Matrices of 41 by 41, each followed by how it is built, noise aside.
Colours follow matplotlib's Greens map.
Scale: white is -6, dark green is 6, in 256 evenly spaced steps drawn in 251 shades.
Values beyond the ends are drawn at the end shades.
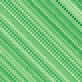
Toeplitz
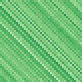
Toeplitz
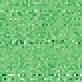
uneven rows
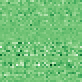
uneven rows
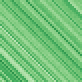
Toeplitz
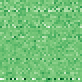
uneven rows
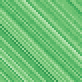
Toeplitz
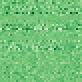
uneven rows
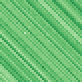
Toeplitz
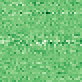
uneven rows
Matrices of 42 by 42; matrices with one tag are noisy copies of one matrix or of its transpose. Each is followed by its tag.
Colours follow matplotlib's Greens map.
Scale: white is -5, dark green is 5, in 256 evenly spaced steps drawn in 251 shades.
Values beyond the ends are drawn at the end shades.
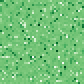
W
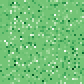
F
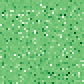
F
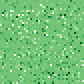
F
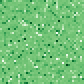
W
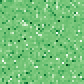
W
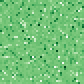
W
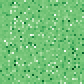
F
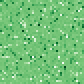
W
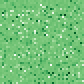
F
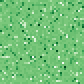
W
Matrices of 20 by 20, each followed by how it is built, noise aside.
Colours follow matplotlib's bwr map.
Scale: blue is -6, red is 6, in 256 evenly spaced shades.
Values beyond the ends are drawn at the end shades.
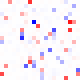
sparse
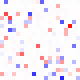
sparse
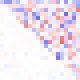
upper triangular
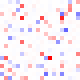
sparse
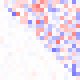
upper triangular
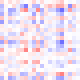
low rank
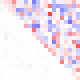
upper triangular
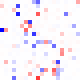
sparse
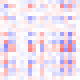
low rank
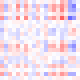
low rank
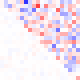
upper triangular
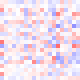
low rank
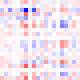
low rank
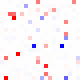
sparse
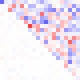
upper triangular
